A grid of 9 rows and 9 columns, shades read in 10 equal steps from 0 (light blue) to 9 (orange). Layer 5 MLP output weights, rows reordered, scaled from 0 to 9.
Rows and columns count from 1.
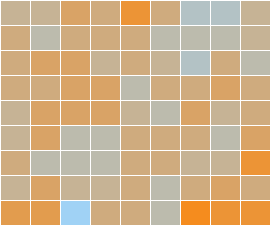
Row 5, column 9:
5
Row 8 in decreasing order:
6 6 5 5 5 4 4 4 3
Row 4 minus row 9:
-2 -2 6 1 -2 2 -4 -2 -3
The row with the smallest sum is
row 2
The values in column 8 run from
2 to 8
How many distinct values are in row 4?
3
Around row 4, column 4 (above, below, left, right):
4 6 6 3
